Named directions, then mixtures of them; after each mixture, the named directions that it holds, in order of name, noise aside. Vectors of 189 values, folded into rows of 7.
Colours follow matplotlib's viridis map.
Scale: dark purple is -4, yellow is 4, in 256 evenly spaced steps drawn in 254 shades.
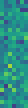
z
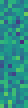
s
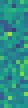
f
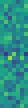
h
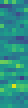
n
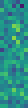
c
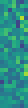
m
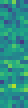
m, n, z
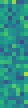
h, m, n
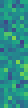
c, f, m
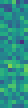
m, n, z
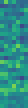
c, n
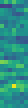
n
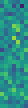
c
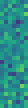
s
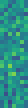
s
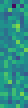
c, m
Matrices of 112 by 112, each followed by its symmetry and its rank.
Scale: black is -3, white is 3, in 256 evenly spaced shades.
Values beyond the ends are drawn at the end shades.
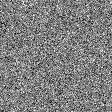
antisymmetric, full rank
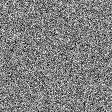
neither, full rank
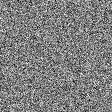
antisymmetric, full rank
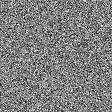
antisymmetric, full rank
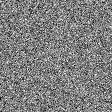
neither, full rank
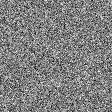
neither, full rank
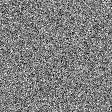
neither, full rank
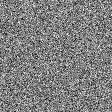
antisymmetric, full rank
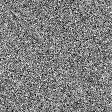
antisymmetric, full rank
